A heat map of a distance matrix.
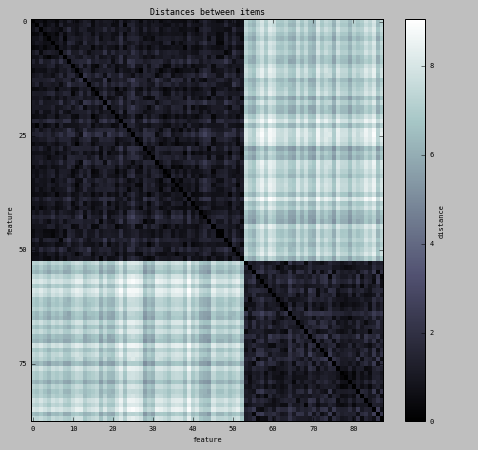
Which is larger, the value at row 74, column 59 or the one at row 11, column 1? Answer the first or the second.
the first
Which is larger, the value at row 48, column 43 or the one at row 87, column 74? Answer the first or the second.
the first
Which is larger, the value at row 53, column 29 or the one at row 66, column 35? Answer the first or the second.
the second
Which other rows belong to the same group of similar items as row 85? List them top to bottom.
53, 54, 55, 56, 57, 58, 59, 60, 61, 62, 63, 64, 65, 66, 67, 68, 69, 70, 71, 72, 73, 74, 75, 76, 77, 78, 79, 80, 81, 82, 83, 84, 86, 87
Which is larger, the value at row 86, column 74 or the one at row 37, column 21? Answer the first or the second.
the first
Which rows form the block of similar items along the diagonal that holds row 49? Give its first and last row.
0 to 52
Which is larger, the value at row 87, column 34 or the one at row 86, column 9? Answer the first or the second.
the first
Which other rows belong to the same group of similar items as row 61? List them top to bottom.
53, 54, 55, 56, 57, 58, 59, 60, 62, 63, 64, 65, 66, 67, 68, 69, 70, 71, 72, 73, 74, 75, 76, 77, 78, 79, 80, 81, 82, 83, 84, 85, 86, 87
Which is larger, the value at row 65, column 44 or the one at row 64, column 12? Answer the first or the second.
the second
